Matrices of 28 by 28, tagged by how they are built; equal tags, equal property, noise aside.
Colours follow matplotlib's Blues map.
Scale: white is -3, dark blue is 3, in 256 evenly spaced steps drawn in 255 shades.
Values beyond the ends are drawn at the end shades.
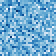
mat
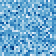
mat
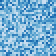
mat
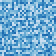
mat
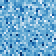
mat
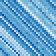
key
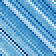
key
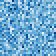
mat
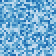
mat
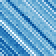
key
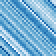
key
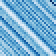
key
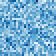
mat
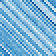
key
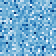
mat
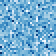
mat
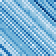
key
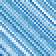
key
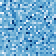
mat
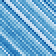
key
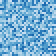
mat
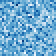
mat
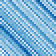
key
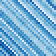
key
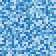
mat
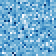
mat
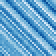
key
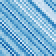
key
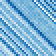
key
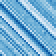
key
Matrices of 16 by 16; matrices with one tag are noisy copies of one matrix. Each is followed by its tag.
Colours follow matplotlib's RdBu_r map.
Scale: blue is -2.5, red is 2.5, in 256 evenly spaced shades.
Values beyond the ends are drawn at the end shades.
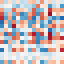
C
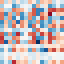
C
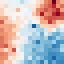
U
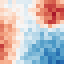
U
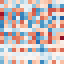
C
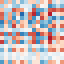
C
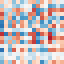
C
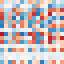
C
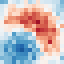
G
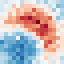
G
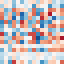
C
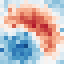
G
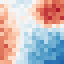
U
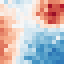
U
